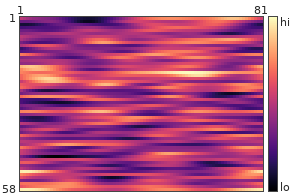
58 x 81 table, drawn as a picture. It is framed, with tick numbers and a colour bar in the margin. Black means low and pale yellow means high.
Ninth with the lowest average: top left. Histogram: bell-shaped. Average level on the scale: 50%. Mirror symmetry: none. Grain: streaks across.
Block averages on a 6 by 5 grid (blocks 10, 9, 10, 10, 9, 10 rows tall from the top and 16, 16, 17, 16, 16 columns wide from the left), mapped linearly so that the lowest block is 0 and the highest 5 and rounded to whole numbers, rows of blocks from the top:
01342 / 31452 / 33232 / 13231 / 11223 / 42213
